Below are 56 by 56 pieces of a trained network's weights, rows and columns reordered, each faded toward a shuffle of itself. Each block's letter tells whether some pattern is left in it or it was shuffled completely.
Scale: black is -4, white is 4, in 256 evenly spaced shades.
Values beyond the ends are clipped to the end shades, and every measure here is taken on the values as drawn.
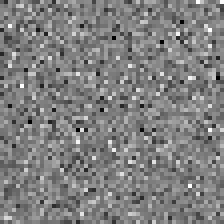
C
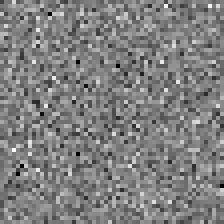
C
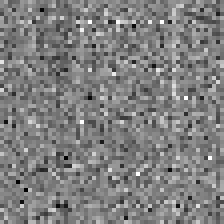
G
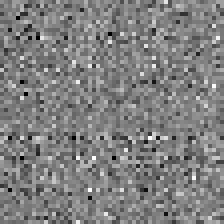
G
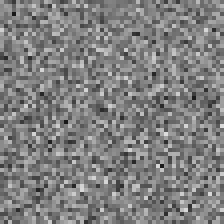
C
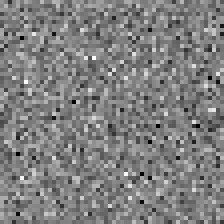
C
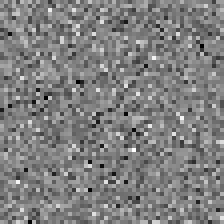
C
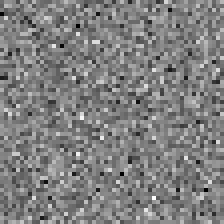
C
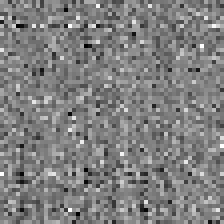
G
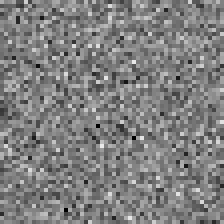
C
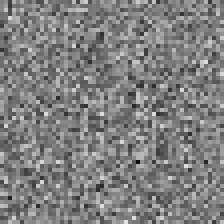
G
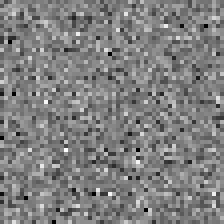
G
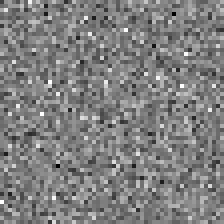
C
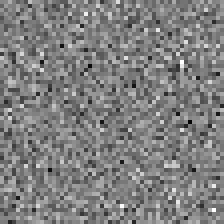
C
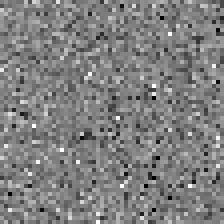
C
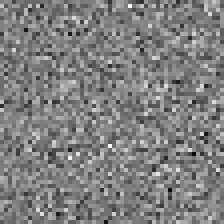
G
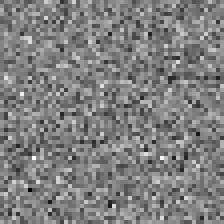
C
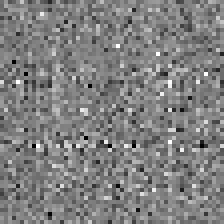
G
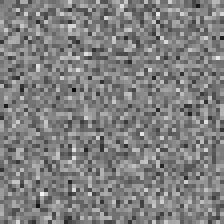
G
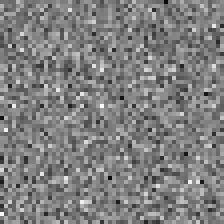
G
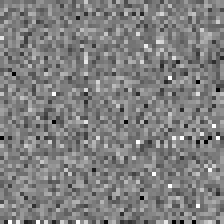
G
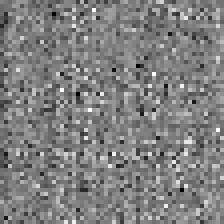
G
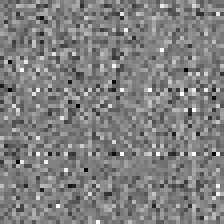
G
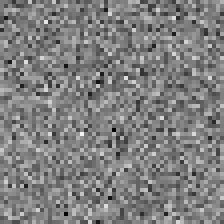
C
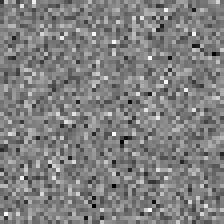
C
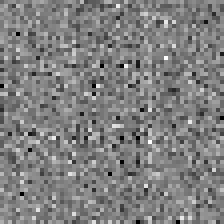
G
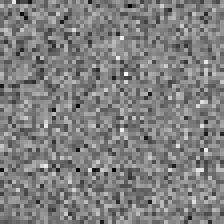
G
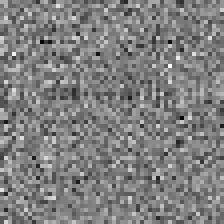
G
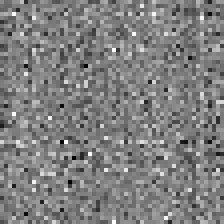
G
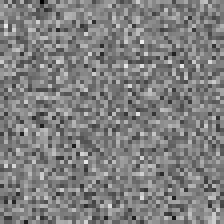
G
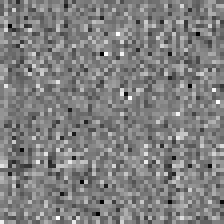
G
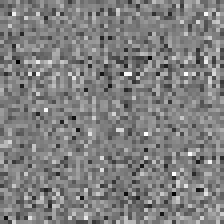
G
